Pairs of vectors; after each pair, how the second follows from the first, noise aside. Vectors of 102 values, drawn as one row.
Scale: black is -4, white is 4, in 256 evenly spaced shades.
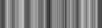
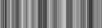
wrapped around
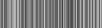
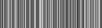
shuffled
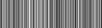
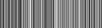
shuffled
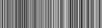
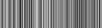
reversed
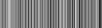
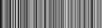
shuffled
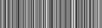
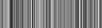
shuffled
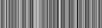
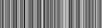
reversed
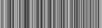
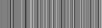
partly zeroed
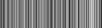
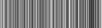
negated
